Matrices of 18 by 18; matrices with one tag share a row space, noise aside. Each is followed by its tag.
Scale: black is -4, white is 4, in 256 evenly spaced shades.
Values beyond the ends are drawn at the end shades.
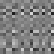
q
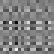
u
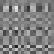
u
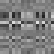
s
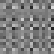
q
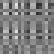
u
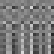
q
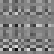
u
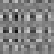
u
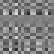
u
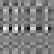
u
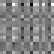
q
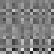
q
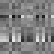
s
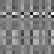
q
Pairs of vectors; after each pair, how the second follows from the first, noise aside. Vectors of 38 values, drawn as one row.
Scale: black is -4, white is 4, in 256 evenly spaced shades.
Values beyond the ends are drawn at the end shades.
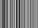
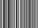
sign-scrambled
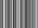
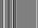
partly zeroed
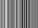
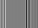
partly zeroed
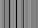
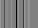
partly zeroed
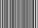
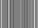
partly zeroed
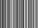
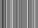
partly zeroed
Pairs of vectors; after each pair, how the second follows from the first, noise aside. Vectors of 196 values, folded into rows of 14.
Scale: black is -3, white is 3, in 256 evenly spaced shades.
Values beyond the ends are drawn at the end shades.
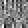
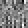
reversed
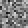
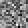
reversed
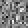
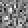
reversed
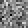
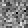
reversed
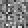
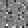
partly zeroed
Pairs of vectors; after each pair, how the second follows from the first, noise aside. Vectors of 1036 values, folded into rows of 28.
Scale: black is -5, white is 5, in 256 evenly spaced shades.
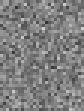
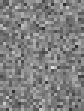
negated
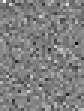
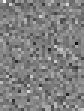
copied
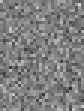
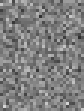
reversed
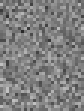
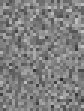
reversed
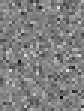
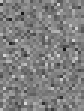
reversed
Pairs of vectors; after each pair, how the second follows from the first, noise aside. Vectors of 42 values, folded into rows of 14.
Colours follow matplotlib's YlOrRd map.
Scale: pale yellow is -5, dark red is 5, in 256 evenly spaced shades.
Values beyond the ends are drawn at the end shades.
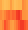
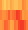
copied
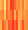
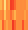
partly zeroed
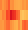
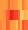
copied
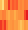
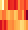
scaled up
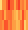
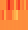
partly zeroed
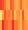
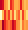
scaled up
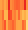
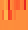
partly zeroed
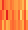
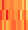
copied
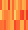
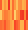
copied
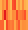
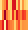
scaled up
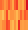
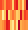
scaled up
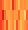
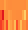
partly zeroed
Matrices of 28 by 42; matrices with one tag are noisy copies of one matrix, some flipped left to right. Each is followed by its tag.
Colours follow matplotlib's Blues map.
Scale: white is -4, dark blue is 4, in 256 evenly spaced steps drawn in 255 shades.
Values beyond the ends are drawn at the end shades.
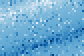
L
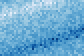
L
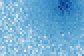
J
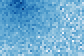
J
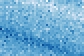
L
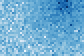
J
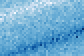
L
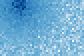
J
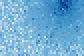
J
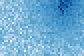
J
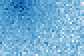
J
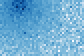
J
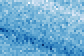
L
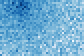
J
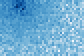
J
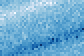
L
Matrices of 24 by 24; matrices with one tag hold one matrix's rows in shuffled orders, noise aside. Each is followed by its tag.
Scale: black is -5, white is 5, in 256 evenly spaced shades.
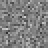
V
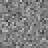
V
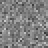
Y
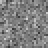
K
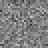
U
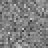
U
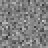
V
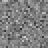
V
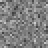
K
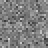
Y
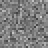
Y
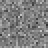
Y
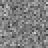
K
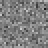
Y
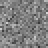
K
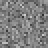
V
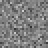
U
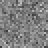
Y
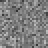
K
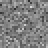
U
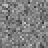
V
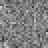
K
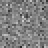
V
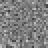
K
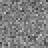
Y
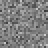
Y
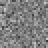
K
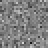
U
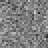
K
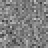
K
